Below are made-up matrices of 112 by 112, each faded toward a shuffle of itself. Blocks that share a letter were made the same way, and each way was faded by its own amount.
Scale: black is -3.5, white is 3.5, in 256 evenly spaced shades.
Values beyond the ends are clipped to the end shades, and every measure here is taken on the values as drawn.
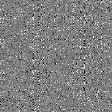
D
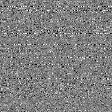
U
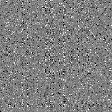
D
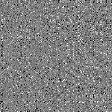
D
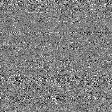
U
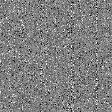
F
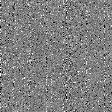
F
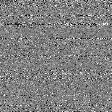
U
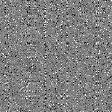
D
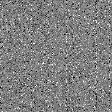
F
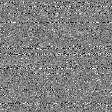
U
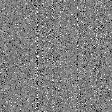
F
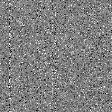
F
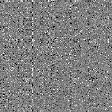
D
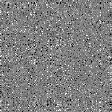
D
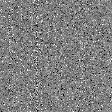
F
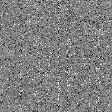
F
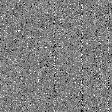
F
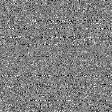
U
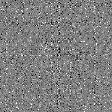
D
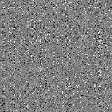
D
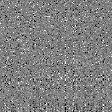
D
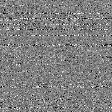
U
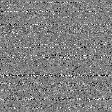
U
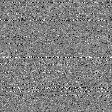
U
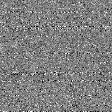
U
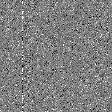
F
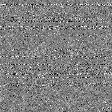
U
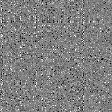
D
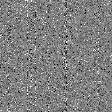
F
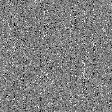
F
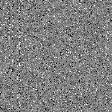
F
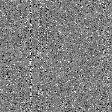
F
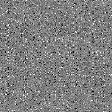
D
